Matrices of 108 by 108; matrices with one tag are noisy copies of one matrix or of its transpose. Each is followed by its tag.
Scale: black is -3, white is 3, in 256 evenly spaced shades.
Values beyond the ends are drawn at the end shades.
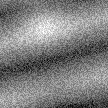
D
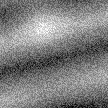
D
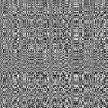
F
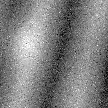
D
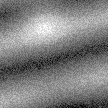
D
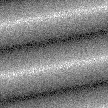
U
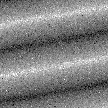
U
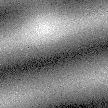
D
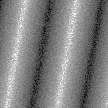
U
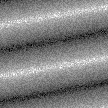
U
